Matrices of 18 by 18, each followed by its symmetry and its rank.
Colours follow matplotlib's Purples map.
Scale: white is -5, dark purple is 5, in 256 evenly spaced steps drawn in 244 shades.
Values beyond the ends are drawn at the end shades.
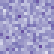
neither, full rank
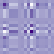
symmetric, rank one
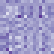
neither, rank three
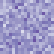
neither, full rank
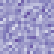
antisymmetric, full rank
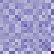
symmetric, rank three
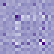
symmetric, rank three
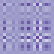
symmetric, rank one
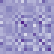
symmetric, rank three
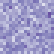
neither, full rank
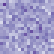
neither, full rank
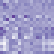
neither, rank three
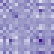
symmetric, rank three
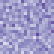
antisymmetric, full rank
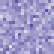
antisymmetric, full rank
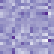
neither, rank three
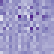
neither, rank three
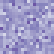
antisymmetric, full rank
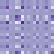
symmetric, rank one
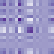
symmetric, rank one
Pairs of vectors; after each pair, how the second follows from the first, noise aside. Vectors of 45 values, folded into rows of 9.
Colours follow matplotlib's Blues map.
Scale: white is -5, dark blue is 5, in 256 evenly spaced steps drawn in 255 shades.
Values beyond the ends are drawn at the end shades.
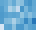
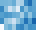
scaled up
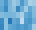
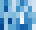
scaled up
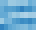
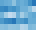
reversed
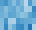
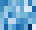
scaled up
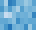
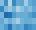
sign-scrambled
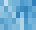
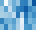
scaled up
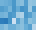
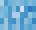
reversed
